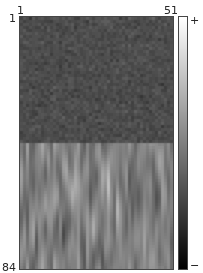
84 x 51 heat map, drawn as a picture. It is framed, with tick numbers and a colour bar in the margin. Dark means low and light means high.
The table splits into 2 rows of 1 panel. Panel 1,1: low, fine-grained, faint in contrast. Panel 2,1: middling, streaked downward.
